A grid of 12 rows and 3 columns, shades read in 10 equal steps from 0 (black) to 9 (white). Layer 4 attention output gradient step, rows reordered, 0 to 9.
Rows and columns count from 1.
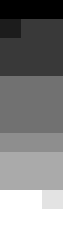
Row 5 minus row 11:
-5 -5 -4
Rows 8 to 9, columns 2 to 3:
5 5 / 6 6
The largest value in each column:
9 9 9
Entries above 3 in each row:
0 0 0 0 3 3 3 3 3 3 3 3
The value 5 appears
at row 8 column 1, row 8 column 2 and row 8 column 3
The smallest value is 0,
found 3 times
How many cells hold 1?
1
